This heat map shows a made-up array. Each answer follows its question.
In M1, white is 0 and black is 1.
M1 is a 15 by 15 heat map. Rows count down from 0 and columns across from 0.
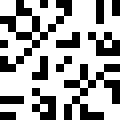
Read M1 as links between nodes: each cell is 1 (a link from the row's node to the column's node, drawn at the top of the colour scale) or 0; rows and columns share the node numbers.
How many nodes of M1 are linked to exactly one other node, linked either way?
0
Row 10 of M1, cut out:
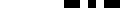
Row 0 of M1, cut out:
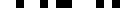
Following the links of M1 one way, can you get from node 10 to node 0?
yes
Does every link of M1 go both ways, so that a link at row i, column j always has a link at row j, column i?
yes
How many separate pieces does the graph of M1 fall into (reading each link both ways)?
1
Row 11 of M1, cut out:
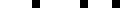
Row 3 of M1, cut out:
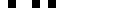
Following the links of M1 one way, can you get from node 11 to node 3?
yes
